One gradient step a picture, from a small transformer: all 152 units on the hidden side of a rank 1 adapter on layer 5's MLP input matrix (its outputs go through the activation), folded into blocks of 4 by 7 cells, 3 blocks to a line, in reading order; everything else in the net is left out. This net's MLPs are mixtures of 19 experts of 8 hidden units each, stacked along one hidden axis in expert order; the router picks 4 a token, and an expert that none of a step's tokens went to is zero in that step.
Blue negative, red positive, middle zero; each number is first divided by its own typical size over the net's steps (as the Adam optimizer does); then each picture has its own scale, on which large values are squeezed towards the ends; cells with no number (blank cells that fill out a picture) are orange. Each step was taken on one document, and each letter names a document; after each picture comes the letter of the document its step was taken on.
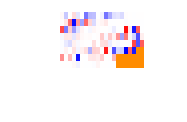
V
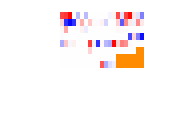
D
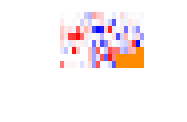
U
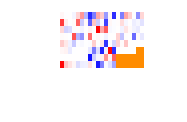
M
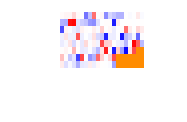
V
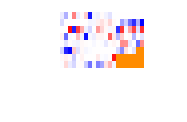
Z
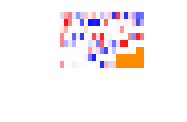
D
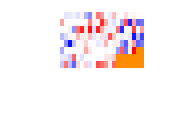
Z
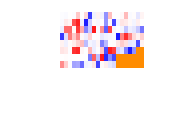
U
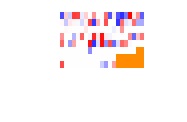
D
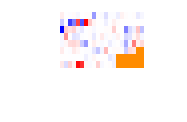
V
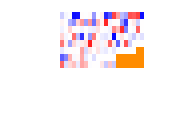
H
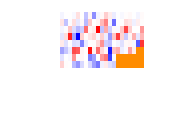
U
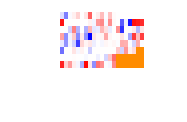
Z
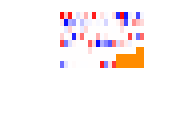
D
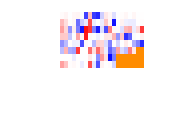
U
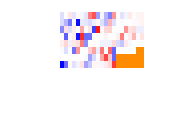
M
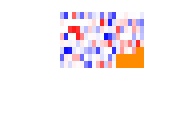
Z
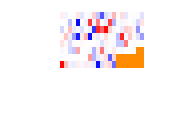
M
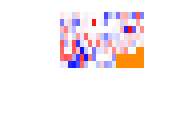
H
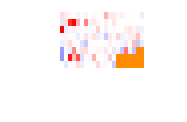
V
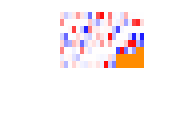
Z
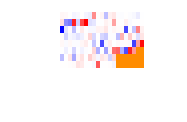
V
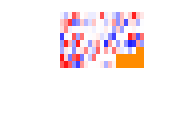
H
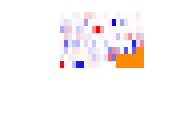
U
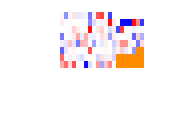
Z
